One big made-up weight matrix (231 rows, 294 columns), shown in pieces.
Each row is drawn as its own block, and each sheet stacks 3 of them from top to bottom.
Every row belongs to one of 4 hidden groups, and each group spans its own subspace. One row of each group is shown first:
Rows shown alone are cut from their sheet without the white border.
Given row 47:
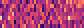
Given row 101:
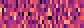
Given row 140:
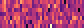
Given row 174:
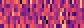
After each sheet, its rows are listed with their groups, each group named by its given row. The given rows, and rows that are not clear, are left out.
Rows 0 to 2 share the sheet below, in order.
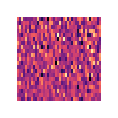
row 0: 174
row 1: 174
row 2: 174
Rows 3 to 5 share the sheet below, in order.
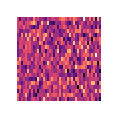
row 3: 140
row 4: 140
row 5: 140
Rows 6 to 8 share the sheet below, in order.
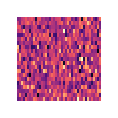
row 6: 47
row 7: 174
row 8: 101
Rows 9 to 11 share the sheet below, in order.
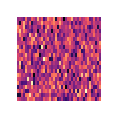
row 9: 47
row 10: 140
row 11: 47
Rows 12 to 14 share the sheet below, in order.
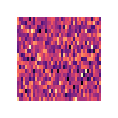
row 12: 101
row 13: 101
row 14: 47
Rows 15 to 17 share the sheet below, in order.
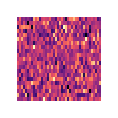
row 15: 47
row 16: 174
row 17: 140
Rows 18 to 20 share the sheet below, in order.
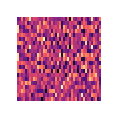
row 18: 101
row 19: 101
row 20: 47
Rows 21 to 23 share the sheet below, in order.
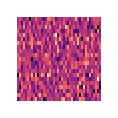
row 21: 47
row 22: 140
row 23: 174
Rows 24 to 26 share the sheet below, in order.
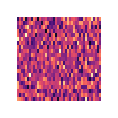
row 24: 47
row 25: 174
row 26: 101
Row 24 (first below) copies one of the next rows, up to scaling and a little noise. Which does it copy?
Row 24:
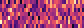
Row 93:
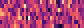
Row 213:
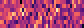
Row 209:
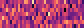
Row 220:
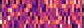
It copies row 220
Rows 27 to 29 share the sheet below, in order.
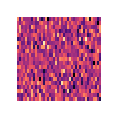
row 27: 174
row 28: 174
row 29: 47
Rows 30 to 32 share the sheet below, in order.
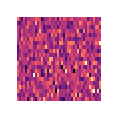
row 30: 140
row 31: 140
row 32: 174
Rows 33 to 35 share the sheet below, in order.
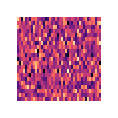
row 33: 140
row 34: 140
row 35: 101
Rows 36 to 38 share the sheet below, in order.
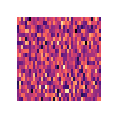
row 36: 101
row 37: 174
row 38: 101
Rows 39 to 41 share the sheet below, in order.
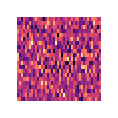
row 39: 47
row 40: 101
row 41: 174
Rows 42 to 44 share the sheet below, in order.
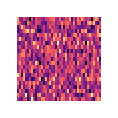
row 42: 101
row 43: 47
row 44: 140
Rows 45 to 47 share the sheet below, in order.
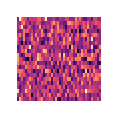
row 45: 140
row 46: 101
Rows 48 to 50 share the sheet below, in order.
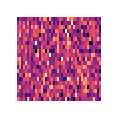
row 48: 47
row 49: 140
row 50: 140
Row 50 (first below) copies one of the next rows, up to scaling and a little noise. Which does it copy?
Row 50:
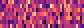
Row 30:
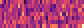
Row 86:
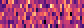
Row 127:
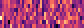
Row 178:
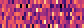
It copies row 86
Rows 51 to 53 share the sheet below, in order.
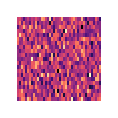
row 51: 47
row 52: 140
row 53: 174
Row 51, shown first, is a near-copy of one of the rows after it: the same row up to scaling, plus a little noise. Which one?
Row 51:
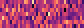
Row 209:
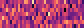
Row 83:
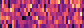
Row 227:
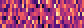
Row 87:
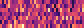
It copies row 209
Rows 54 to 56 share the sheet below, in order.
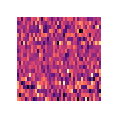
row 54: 140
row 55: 140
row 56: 101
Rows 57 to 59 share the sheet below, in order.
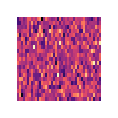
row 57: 140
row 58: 174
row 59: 140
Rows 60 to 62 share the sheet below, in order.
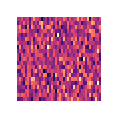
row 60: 174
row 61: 174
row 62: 47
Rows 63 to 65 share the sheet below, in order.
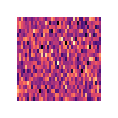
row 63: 140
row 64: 174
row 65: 47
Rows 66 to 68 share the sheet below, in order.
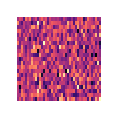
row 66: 140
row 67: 140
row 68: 140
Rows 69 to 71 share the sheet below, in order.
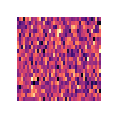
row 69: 140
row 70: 140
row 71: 140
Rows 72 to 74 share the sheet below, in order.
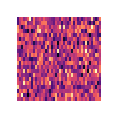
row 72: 101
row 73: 140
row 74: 47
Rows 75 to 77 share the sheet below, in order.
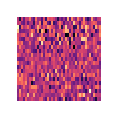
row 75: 101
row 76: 47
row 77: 140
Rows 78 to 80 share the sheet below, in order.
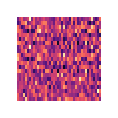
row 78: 101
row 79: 101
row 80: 47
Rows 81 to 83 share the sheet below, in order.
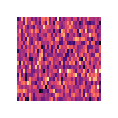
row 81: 140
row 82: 140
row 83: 47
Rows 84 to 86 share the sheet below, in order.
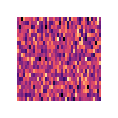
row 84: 174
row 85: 101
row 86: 140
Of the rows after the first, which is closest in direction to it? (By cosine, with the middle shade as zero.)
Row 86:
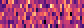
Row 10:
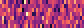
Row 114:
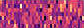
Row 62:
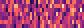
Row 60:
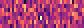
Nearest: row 114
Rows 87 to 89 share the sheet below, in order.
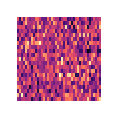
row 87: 47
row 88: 140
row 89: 47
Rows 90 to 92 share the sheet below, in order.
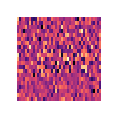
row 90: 174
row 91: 101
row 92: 174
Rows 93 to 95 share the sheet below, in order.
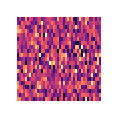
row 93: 47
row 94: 47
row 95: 101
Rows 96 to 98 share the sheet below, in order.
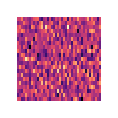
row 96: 174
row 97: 101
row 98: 174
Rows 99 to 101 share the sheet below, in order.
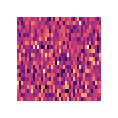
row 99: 47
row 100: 174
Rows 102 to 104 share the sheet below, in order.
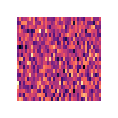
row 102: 101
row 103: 140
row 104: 101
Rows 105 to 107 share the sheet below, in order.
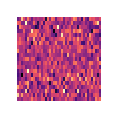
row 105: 140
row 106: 101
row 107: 47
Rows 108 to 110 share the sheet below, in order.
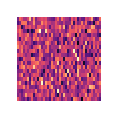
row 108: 101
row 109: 140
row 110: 174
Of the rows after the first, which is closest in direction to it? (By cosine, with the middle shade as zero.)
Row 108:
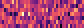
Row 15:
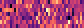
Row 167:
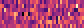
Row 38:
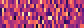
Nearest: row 38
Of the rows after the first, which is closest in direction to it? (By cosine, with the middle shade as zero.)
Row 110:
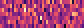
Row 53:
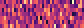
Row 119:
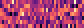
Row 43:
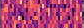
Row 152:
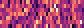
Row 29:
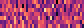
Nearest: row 152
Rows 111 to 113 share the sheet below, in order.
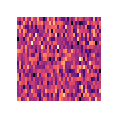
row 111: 47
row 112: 140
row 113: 174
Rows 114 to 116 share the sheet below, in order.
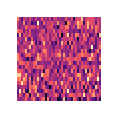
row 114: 140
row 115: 101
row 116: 140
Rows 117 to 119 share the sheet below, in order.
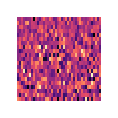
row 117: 174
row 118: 140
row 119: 101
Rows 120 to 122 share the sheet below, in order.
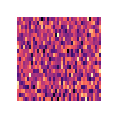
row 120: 174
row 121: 140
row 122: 101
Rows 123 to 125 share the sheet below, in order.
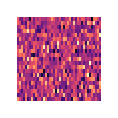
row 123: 101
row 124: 140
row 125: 174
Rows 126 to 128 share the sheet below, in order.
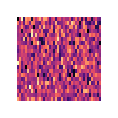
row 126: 140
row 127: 140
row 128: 47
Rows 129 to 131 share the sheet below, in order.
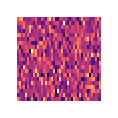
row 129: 47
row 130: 47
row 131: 174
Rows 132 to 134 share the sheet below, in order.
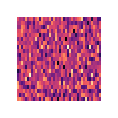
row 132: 47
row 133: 174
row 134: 101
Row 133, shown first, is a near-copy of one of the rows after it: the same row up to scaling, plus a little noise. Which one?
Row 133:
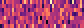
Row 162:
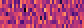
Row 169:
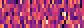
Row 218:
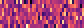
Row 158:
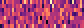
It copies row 158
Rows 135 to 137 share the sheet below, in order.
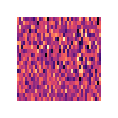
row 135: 174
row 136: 174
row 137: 47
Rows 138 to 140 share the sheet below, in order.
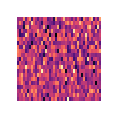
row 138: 47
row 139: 140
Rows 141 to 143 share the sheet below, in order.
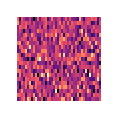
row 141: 174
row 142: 101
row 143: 174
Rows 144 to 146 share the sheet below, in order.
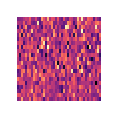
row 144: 140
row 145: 174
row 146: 140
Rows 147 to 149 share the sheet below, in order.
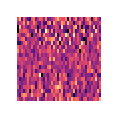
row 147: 101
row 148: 47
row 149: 140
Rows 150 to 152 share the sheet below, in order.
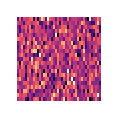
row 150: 174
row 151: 140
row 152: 47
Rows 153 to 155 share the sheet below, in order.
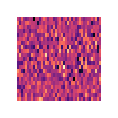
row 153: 174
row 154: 174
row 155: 47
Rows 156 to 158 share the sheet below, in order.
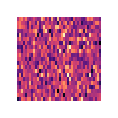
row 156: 140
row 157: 47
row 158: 174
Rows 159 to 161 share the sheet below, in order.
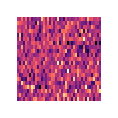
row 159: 140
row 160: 140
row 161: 101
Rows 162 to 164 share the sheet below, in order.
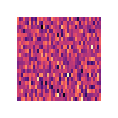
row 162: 174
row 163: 174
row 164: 174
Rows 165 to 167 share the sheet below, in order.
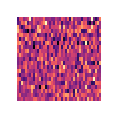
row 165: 101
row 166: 174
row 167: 101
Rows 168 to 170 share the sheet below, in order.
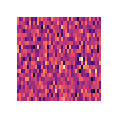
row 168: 174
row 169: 174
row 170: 174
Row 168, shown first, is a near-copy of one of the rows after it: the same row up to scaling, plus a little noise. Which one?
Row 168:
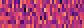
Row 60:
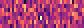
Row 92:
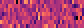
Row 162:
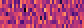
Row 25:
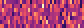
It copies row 162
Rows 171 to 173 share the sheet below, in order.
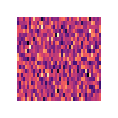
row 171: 174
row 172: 101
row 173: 174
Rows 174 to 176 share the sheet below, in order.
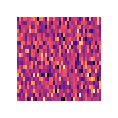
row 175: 174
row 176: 174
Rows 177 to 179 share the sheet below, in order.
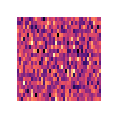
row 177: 47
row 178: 140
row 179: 47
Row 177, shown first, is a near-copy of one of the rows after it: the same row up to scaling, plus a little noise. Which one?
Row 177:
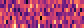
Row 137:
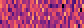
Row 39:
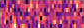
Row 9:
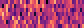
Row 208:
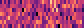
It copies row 39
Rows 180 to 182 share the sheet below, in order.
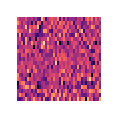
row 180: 140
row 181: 174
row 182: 101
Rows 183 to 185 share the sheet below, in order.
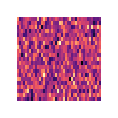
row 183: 47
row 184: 140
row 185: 47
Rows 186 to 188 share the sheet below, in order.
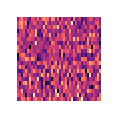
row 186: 140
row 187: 101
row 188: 174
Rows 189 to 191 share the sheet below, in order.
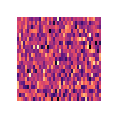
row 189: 140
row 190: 174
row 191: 101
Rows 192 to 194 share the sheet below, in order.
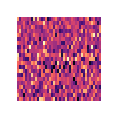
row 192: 174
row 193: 101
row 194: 140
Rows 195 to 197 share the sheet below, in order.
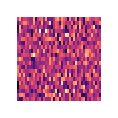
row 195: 101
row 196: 140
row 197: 101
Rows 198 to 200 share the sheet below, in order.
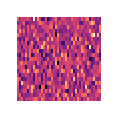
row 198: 174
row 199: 174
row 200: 101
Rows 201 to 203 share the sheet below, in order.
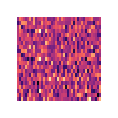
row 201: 101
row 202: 101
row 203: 47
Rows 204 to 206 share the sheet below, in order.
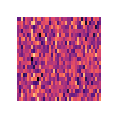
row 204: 140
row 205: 140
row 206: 140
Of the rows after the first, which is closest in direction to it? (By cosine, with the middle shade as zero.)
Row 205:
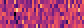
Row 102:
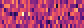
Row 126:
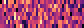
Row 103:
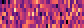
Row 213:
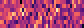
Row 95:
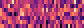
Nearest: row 103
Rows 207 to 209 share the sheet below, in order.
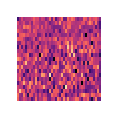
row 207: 47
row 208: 47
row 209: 47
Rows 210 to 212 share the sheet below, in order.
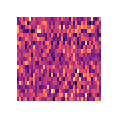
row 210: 101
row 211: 47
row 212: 47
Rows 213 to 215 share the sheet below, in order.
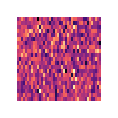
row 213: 47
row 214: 140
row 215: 47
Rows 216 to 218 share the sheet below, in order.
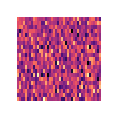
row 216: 140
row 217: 174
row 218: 174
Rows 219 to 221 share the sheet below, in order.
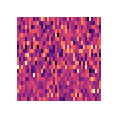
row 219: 174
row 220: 47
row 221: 174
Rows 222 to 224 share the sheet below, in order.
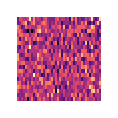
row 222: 101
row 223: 101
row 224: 174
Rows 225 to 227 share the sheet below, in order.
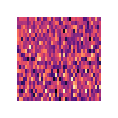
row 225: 47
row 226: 101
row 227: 47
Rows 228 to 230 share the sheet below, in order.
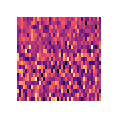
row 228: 140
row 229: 101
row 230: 140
